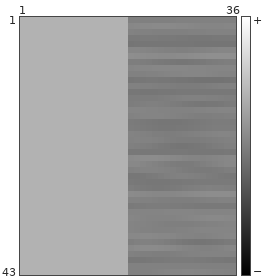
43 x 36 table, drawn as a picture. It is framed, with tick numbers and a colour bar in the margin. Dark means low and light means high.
The table splits into one row of 2 panels. Panel 1,1: high, flat. Panel 1,2: middling, streaked across, faint in contrast.
